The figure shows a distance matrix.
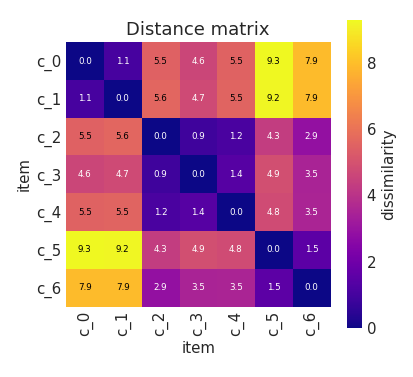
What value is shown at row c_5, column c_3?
4.9
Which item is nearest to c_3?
c_2
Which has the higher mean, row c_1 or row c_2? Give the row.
c_1
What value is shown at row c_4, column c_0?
5.5
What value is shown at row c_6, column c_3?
3.5
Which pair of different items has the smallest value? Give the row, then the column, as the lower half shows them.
c_3, c_2
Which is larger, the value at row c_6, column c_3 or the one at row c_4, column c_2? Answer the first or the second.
the first
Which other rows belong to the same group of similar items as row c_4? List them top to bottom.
c_2, c_3
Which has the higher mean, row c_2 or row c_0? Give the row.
c_0
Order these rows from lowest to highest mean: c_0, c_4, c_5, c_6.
c_4, c_6, c_0, c_5
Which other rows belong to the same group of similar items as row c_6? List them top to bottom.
c_5
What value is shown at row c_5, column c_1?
9.2
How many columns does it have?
7
